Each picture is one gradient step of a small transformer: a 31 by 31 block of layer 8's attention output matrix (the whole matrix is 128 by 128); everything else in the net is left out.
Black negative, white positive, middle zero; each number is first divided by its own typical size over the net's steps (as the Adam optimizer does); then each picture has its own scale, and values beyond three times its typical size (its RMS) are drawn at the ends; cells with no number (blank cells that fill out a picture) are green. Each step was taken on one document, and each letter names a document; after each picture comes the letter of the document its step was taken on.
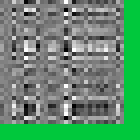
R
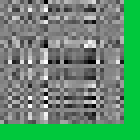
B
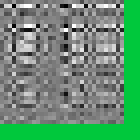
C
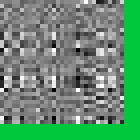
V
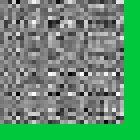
R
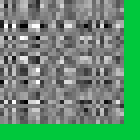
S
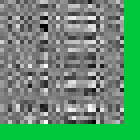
B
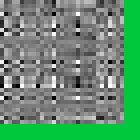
V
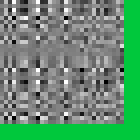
S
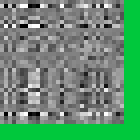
S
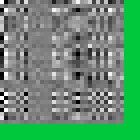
V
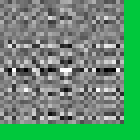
C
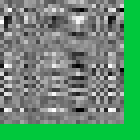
V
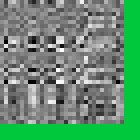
R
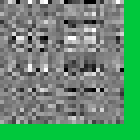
B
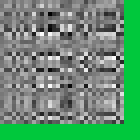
C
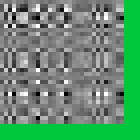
S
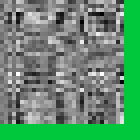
R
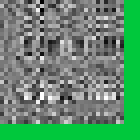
R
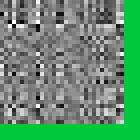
R
